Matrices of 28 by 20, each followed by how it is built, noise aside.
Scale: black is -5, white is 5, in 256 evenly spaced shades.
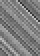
Toeplitz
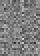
low rank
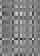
low rank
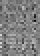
low rank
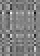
low rank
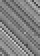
Toeplitz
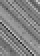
Toeplitz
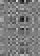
low rank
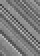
Toeplitz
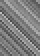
Toeplitz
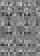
low rank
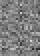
low rank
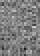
low rank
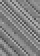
Toeplitz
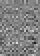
low rank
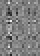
low rank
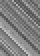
Toeplitz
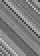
Toeplitz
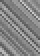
Toeplitz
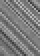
Toeplitz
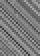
Toeplitz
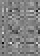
low rank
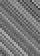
Toeplitz
